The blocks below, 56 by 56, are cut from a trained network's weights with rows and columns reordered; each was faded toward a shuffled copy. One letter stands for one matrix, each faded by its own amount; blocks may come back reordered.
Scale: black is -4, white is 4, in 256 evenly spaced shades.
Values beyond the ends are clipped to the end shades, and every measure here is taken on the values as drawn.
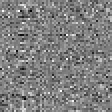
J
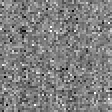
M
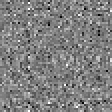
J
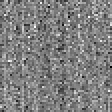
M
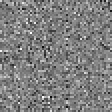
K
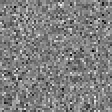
K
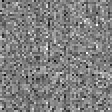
M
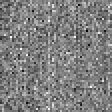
M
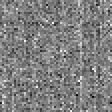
M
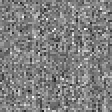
M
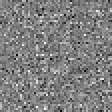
J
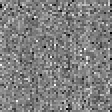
M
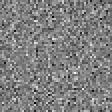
K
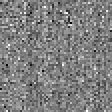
M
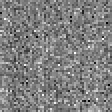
M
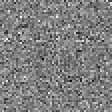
K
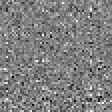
J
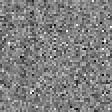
K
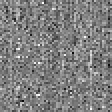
M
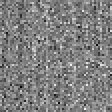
M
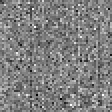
M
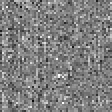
M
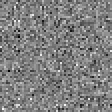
K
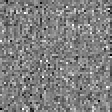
M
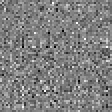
J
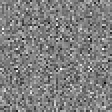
K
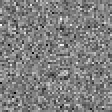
K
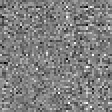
J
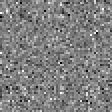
J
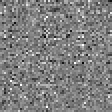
J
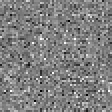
J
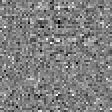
J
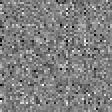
J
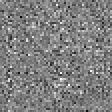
J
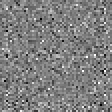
J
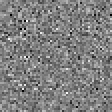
K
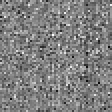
M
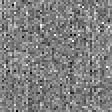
M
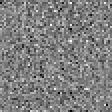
K
